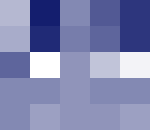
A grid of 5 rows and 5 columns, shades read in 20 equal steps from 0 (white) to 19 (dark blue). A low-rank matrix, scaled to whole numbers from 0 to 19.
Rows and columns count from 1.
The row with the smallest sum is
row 3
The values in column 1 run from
6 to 13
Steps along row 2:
up down up up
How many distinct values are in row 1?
5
